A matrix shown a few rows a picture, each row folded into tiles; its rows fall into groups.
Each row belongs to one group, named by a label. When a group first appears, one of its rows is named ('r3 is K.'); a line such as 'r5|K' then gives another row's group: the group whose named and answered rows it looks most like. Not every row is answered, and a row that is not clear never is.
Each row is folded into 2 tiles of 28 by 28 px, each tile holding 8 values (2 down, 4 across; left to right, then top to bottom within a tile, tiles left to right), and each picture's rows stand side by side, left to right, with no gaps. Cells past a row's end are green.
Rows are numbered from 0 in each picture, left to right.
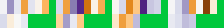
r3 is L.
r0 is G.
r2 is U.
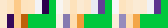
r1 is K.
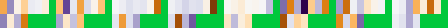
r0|G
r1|G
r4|K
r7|L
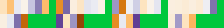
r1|G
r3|K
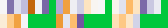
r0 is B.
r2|U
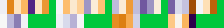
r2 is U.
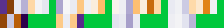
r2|L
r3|L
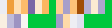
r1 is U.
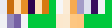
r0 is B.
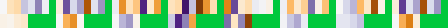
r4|G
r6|L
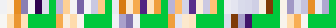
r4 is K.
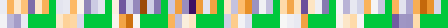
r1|U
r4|U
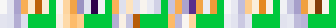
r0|L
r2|G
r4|L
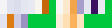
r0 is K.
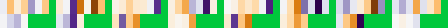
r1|L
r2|K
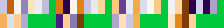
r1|G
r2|G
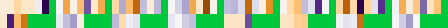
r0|K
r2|U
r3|L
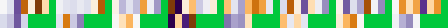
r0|L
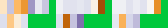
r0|U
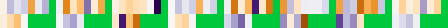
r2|K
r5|G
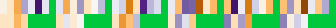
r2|U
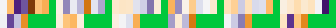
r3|G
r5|K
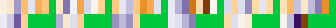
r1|G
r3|L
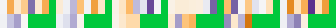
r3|K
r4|G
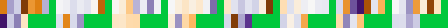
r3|K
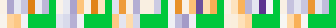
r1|L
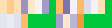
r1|G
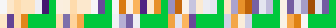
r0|K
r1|K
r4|U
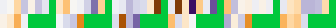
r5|U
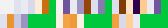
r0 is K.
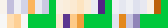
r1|K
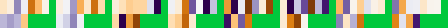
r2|K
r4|G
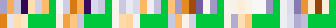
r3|U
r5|L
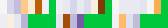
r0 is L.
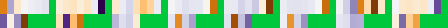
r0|G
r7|K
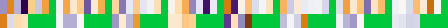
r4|G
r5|G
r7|L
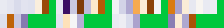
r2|L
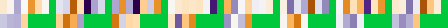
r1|U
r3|K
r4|G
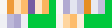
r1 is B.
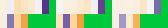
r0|K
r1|K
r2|K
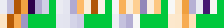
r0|U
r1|L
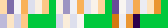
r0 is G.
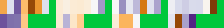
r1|K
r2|B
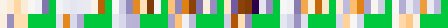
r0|K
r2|L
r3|U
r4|U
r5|L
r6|U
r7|B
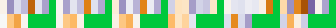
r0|B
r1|B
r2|B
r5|U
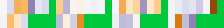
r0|U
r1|G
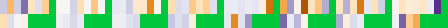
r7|K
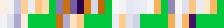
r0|L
